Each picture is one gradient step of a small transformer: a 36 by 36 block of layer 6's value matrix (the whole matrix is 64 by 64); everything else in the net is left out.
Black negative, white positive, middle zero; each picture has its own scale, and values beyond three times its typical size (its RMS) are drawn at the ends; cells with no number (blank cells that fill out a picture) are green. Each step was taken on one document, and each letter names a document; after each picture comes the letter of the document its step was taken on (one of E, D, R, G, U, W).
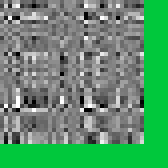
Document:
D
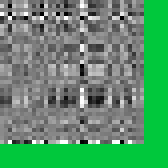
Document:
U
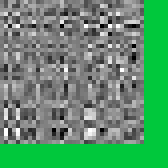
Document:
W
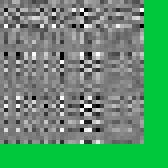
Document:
D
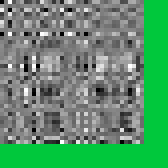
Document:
U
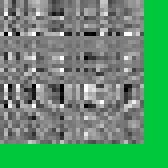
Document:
W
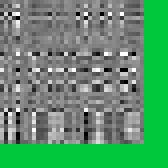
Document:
W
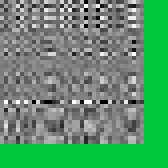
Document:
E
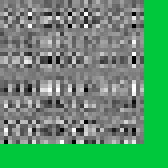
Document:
E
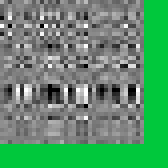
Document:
U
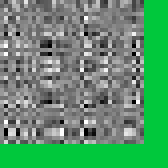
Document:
E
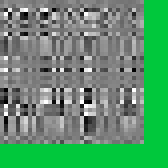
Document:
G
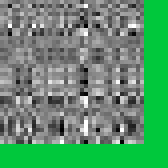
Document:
U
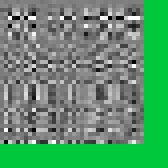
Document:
W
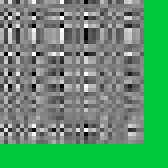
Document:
W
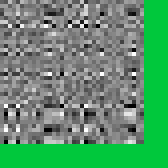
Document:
E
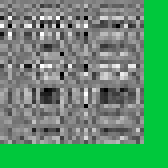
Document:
U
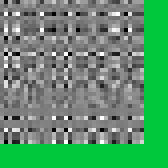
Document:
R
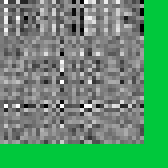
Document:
D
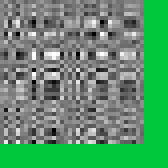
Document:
W
